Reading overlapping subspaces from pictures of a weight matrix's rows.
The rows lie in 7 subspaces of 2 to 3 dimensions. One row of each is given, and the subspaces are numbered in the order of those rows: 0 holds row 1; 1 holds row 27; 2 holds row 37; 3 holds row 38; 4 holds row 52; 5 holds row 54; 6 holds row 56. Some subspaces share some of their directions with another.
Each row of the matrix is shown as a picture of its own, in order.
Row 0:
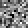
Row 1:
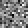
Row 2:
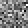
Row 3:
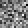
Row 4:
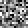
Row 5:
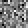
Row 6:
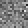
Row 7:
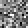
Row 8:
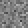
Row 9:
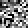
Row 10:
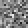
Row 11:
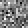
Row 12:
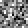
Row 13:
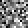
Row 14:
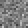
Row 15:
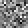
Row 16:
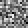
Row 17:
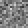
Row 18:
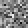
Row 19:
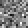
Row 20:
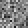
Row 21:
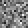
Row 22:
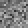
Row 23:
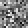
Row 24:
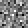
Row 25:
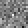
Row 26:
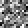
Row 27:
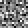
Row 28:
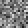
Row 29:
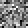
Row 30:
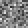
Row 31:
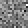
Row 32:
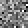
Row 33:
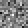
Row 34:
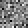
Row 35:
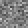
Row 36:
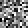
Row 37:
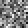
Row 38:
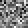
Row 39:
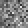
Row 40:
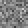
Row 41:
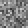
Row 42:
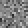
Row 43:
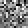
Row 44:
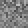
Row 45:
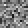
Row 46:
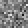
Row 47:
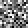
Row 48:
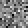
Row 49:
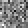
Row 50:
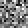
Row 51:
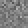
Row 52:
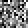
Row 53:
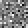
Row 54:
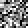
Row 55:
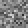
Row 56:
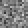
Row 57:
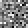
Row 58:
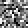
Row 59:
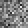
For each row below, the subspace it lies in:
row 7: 5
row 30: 6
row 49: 4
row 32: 2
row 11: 1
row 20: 0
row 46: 6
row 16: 1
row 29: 5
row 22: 0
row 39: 4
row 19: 5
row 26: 2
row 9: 2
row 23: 1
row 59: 4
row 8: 1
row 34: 0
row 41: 1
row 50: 3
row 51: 3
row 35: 6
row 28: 2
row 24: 1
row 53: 0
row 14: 5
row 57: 0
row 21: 1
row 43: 3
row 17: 6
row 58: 5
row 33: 1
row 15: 3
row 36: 2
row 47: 2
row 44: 3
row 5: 4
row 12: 6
